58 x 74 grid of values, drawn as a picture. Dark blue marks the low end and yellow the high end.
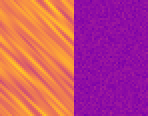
The table splits into one row of 2 panels. Panel 1,1: high, slanting down to the right. Panel 1,2: low, fine-grained, faint in contrast.
